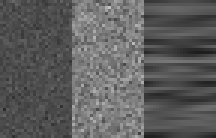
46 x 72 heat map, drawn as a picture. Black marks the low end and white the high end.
It is made of 1 by 3 panels. Panel 1,1: low, fine-grained, faint in contrast. Panel 1,2: middling, fine-grained. Panel 1,3: low, streaked across.
